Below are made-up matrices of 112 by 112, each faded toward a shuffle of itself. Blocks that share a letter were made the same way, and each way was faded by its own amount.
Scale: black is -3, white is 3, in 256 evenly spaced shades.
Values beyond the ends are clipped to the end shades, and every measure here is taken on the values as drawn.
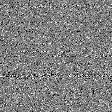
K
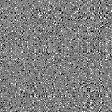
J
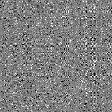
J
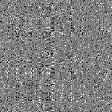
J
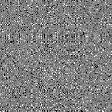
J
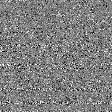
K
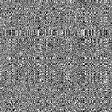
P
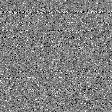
K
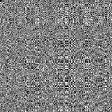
P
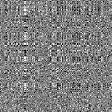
P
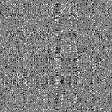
J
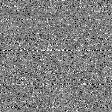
K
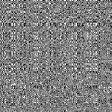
P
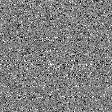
K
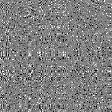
J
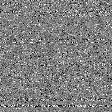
K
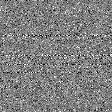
K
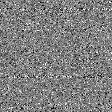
K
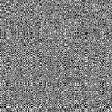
P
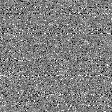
K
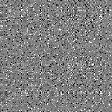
J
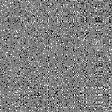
J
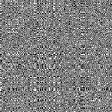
P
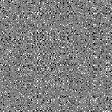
J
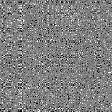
J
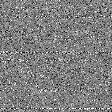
K
